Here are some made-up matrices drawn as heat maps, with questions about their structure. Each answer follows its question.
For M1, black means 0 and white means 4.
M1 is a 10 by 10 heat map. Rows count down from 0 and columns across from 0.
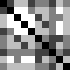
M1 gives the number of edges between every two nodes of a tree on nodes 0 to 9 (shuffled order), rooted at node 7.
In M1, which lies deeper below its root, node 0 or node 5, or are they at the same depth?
the same depth
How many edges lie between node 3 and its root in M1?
2
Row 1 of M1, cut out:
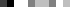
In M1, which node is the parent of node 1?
0
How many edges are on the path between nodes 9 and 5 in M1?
2
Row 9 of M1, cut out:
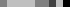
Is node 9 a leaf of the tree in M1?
yes
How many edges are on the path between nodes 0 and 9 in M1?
2
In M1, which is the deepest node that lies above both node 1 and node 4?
0
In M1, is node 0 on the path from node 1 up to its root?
yes
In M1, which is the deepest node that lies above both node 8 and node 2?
5
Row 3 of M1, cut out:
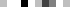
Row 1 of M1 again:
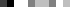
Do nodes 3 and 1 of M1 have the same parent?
no
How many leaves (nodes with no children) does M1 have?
6
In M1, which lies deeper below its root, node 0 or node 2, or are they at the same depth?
node 2
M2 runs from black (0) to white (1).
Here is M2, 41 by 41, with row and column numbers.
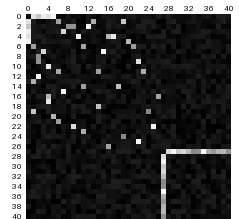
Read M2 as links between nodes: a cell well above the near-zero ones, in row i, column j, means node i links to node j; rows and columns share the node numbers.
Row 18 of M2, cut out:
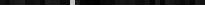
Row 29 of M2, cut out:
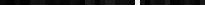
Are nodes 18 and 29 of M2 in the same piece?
no
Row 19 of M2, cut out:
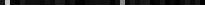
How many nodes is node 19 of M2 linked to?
2
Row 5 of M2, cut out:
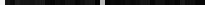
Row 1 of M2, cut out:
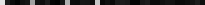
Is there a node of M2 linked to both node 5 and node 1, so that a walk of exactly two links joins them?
yes
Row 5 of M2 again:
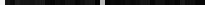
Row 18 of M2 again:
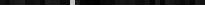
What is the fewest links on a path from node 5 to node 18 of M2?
6
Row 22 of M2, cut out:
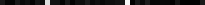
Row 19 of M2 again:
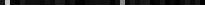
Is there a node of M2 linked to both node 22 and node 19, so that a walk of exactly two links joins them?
no
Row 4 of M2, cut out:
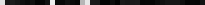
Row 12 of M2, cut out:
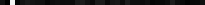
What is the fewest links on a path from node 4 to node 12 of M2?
3
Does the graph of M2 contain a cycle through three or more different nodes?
no
